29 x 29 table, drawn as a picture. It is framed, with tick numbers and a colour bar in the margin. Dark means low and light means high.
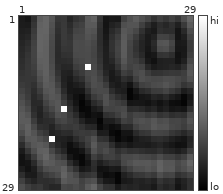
Histogram: skewed, a long tail of high values. Lone odd cells: 3, each higher than its neighbours. Average level on the scale: 20%. Odd rows or columns: none. Rings: centred on the top right.
